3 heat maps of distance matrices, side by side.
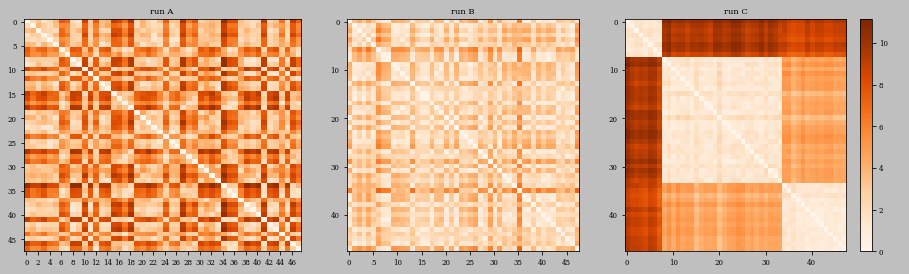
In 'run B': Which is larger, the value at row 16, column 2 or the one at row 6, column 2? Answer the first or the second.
the second
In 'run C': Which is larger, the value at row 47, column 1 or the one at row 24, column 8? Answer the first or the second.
the first
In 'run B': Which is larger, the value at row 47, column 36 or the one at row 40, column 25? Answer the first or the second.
the second
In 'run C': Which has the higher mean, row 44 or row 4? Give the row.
4
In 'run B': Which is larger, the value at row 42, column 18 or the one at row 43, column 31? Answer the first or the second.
the first
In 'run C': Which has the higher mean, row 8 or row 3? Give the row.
3
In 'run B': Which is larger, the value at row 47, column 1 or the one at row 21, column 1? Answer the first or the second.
the first
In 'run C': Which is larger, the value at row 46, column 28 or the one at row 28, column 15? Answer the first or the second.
the first
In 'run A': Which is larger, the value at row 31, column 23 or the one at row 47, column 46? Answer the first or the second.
the first
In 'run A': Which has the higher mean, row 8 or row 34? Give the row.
34
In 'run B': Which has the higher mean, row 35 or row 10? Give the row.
35
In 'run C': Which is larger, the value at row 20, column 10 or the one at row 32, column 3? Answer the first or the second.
the second
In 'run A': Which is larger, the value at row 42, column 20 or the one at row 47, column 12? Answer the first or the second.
the first
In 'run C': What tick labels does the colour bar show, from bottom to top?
0, 2, 4, 6, 8, 10
